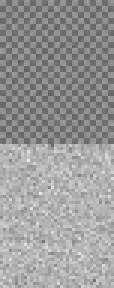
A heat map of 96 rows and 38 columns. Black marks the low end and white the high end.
The table splits into 2 rows of 1 panel. Panel 1,1: middling, checkered. Panel 2,1: high, fine-grained.
